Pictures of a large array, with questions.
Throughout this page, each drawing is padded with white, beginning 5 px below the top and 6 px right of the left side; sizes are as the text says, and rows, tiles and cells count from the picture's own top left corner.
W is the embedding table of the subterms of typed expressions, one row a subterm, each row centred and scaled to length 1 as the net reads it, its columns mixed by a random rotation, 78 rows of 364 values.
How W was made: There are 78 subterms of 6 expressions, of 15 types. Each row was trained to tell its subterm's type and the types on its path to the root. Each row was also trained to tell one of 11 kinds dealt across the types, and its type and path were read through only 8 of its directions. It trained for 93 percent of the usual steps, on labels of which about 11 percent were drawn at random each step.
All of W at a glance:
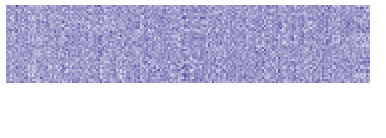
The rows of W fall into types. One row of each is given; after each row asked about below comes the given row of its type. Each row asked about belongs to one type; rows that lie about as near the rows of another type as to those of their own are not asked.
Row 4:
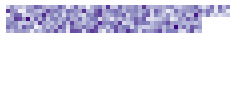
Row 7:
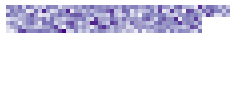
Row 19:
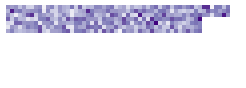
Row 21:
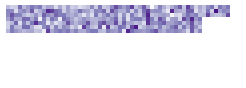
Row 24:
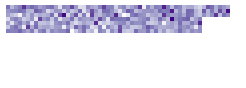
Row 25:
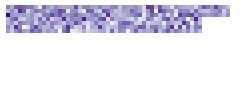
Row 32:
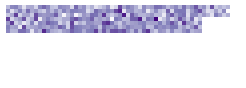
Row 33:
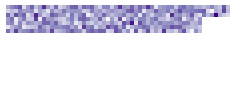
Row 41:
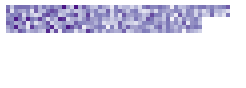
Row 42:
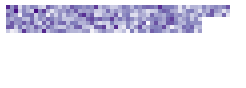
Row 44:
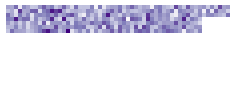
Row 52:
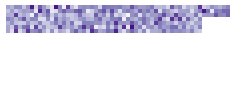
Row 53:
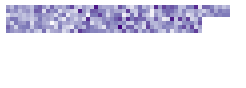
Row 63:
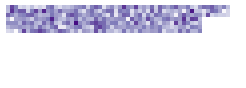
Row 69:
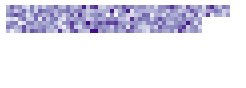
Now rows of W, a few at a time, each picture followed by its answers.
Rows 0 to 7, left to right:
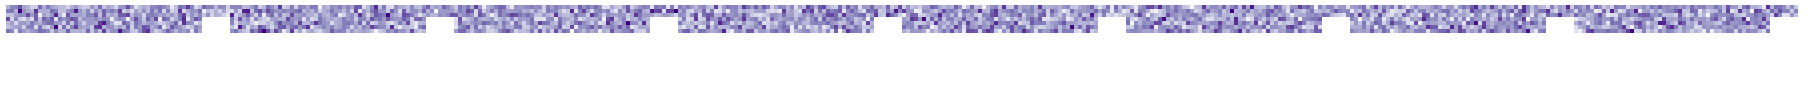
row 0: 63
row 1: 25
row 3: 33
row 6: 52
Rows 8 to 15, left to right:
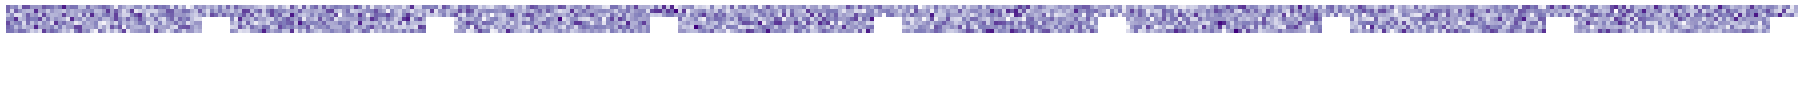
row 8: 42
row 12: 69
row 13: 21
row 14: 19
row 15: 25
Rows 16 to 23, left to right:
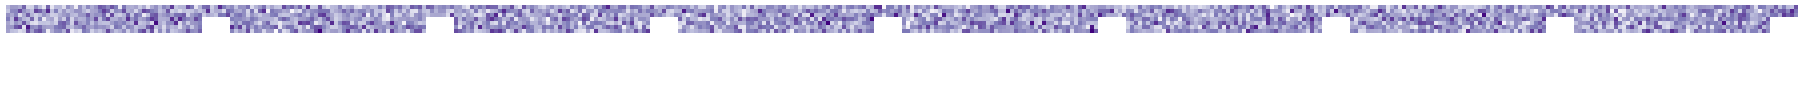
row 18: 44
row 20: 69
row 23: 52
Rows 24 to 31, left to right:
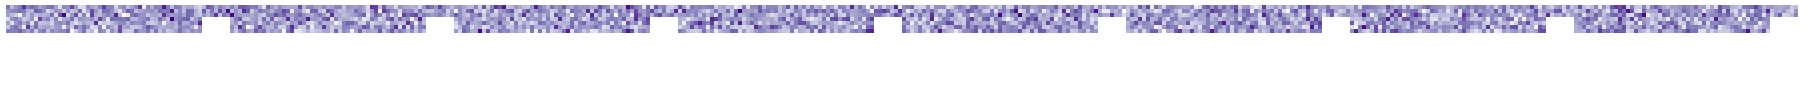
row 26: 24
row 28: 32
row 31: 44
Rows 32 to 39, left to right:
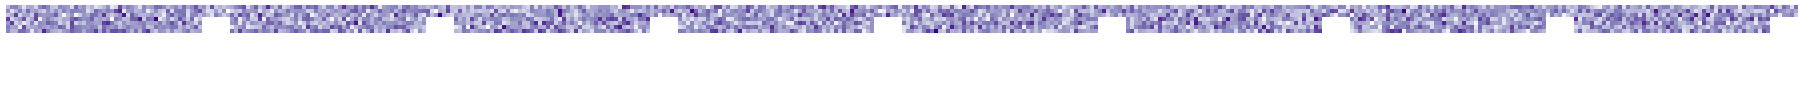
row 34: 21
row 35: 25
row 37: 63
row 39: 63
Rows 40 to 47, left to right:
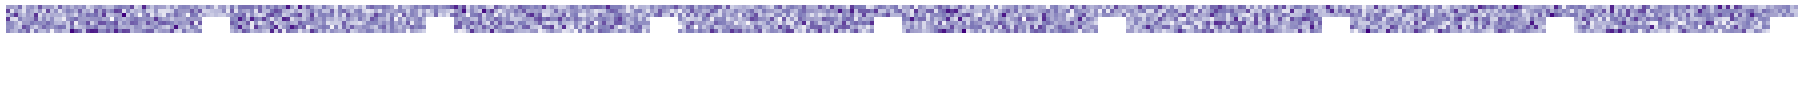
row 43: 24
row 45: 21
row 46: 52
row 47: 25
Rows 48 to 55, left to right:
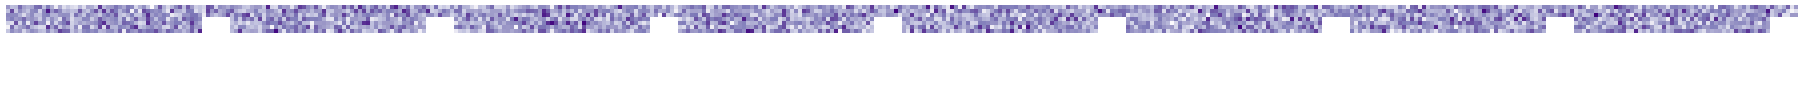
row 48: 21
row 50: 69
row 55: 44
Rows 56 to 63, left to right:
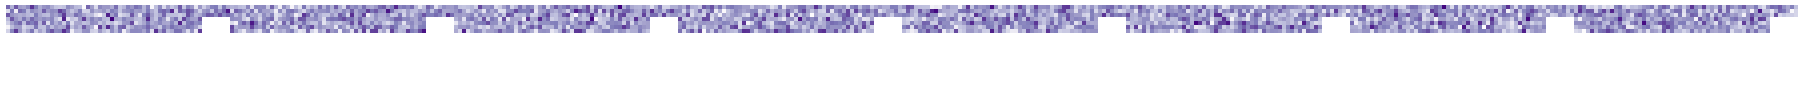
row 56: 24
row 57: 19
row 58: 52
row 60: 53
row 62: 63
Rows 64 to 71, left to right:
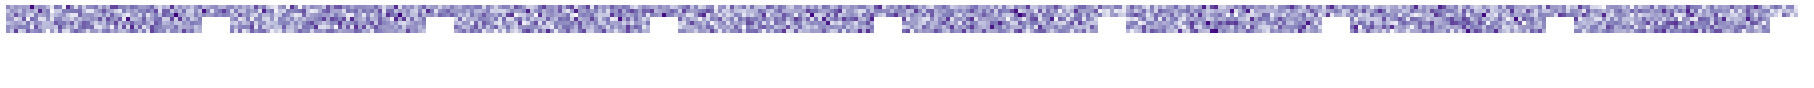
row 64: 52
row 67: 19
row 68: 63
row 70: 53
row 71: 69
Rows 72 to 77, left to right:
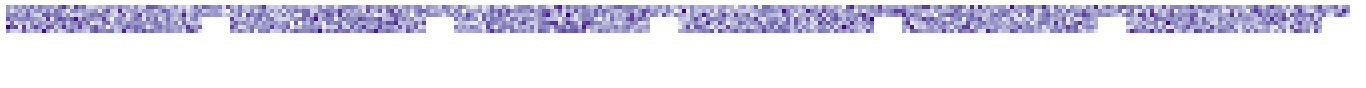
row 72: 32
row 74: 69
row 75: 21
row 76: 7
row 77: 33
